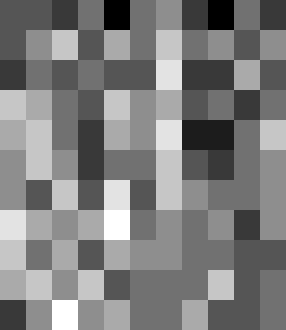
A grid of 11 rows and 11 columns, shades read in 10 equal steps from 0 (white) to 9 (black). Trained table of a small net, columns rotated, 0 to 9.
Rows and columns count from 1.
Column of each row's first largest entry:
5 1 1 10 8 4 2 10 4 5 1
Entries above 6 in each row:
5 0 3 1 3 2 0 1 0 0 1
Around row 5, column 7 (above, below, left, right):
3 2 4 8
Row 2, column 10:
6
